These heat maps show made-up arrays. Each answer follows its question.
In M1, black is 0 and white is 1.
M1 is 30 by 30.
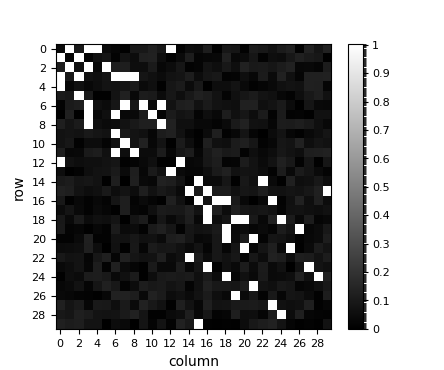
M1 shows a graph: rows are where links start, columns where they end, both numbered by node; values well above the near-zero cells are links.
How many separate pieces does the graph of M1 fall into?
2
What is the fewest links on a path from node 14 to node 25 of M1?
6
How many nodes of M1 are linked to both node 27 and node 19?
0
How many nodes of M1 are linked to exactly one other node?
12
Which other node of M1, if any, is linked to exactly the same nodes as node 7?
none
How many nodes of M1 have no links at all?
0
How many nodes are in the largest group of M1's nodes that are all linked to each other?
3
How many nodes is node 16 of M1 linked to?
4
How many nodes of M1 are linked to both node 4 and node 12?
1
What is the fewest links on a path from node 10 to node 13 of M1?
5
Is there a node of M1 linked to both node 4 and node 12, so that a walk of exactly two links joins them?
yes
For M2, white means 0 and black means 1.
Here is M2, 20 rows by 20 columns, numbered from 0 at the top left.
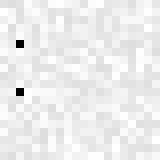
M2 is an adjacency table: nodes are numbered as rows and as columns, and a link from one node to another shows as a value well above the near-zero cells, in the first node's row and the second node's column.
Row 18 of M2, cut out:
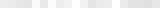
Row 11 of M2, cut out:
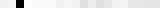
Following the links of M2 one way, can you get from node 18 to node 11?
no
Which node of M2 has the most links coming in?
node 2
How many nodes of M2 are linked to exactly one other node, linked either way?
2
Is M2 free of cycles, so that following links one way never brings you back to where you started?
yes
